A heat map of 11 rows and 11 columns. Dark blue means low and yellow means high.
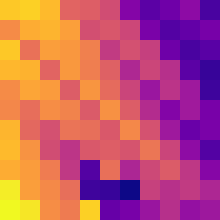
Roughest part: bottom middle. Odd patch: rougher, in the bottom middle. Average level on the scale: 50%. Slope: up to the left. Grain: diagonal, down to the right.
